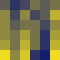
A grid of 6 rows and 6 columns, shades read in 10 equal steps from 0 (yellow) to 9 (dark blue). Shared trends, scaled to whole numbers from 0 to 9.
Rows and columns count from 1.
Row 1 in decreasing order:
8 7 6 6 5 5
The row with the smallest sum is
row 6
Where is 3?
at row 4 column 3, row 4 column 6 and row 5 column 1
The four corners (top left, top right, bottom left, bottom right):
6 5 0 0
